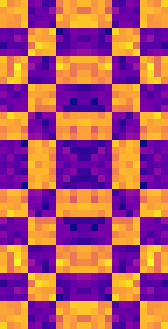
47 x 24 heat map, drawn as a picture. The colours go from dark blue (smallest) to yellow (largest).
Average level on the scale: 50%. Histogram: two levels. Slope: none. Mirror symmetry: left to right and top to bottom.
